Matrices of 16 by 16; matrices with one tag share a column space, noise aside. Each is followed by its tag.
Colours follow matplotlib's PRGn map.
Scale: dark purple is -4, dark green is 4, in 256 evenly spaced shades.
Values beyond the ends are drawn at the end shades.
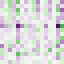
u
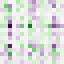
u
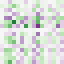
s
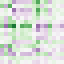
u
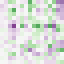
u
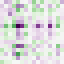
u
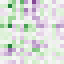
u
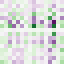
s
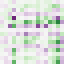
s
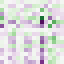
s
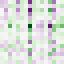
u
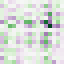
s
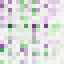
u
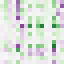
u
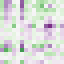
u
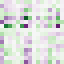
s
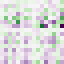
s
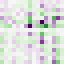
s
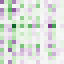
u
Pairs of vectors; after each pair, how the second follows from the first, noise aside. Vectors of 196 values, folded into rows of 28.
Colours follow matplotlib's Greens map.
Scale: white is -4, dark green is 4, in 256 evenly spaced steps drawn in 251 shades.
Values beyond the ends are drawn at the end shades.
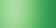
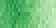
negated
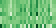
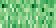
shuffled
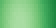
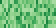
shuffled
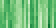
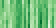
negated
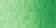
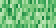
shuffled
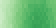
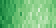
negated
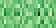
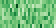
shuffled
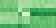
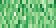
shuffled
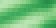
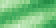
copied
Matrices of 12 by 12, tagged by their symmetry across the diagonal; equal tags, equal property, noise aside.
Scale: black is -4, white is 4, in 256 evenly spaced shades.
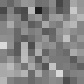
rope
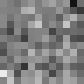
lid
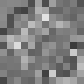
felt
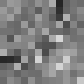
felt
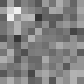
felt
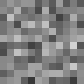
rope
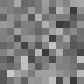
lid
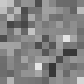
felt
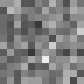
rope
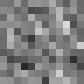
lid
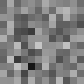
rope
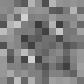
felt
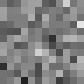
lid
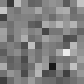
lid
